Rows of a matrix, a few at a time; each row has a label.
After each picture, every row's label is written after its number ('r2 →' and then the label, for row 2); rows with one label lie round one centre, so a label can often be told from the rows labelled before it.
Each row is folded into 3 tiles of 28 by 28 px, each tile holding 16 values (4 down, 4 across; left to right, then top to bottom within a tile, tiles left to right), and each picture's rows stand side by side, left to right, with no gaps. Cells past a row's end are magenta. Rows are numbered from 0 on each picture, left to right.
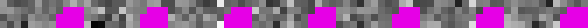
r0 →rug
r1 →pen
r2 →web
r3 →rug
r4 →rug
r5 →web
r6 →web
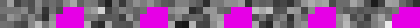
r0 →rug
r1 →pen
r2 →pen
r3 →pen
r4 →web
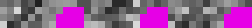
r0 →pen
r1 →web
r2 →pen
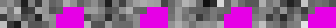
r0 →pen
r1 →pen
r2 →web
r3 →web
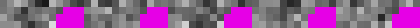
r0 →web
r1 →rug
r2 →web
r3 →web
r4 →rug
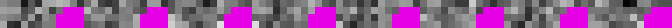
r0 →pen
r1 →rug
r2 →web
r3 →pen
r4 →pen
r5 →web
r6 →pen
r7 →web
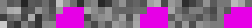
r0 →pen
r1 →rug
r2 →rug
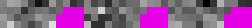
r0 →web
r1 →pen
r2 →web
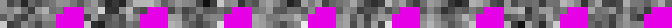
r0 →pen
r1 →pen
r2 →web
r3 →web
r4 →web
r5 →web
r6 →pen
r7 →rug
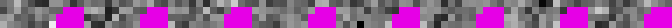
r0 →web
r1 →pen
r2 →pen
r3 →rug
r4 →rug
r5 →pen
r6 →web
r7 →pen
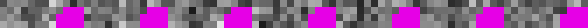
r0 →web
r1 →rug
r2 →web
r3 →pen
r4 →pen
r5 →web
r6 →rug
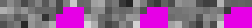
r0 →rug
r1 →web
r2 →web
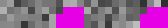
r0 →rug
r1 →rug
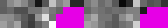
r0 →web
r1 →web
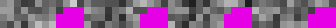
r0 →rug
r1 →pen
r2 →pen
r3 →rug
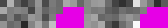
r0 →rug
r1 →web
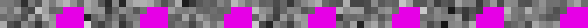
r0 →pen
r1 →pen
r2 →rug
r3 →pen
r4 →rug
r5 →rug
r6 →rug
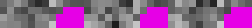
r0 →web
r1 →web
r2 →web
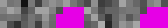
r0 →pen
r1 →rug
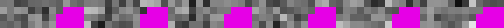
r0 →rug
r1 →pen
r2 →pen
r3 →rug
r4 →web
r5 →web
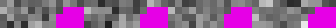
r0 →rug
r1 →rug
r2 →rug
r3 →web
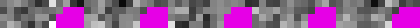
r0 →web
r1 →web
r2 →pen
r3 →rug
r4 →web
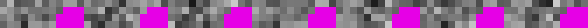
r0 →rug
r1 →pen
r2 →pen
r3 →rug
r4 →web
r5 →rug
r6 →web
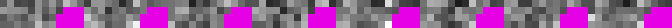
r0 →rug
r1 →web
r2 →pen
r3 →rug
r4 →web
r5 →web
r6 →rug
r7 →web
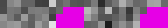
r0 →web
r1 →rug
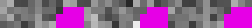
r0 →rug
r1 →web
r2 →rug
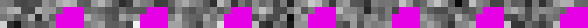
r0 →pen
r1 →web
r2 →web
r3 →pen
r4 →rug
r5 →web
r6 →pen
